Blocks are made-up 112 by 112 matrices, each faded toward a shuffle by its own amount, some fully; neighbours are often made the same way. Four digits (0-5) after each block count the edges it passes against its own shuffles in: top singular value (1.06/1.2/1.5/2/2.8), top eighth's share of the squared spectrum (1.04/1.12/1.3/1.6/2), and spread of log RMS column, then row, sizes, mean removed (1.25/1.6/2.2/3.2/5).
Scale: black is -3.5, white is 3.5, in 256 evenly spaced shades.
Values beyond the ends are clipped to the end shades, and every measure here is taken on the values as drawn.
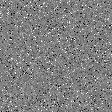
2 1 0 0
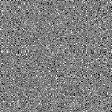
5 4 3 2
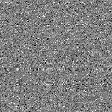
4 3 1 2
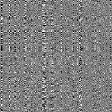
5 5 4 3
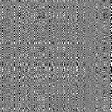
5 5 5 3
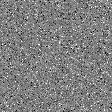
2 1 0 0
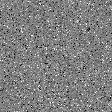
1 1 0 0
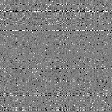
5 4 2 3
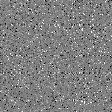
3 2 0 1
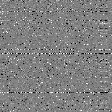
4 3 1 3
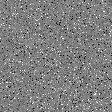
2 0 0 0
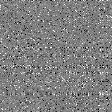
4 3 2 2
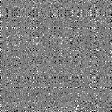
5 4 3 3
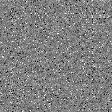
3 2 2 1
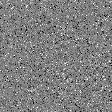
2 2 1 0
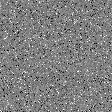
0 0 0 0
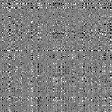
5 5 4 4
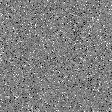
2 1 0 0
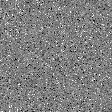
2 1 0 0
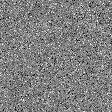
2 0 0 0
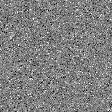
3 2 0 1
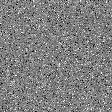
0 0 0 0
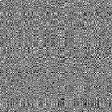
5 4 3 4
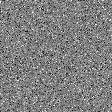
0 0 0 0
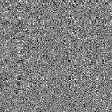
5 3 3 2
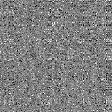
4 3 2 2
